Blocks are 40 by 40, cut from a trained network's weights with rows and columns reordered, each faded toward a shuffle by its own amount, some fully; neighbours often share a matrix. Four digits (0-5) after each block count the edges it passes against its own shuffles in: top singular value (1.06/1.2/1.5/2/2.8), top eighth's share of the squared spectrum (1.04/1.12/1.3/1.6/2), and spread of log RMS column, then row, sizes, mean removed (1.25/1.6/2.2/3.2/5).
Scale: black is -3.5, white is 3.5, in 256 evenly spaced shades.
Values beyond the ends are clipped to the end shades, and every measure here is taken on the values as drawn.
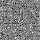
1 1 1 0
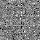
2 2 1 0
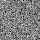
0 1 0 0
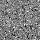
0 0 0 0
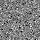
0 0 0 0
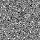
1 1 0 0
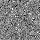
0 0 0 0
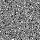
0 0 0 0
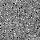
0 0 0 0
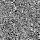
2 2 1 0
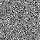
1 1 0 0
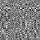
3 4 2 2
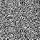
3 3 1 1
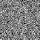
3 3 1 1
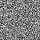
2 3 1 1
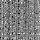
3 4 2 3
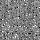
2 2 0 1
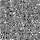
1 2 0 1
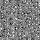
1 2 0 1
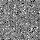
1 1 0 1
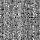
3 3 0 2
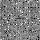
2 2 0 1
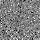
1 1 0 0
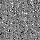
1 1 0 0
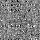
2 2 0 2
